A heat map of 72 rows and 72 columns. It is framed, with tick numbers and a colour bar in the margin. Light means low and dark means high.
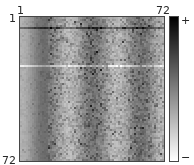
Seam: vertical, 20% of the way across, the left part calmer. Odd lines: rows 6 and 25. Slope: none. Stripes: upright, repeating 3 times.
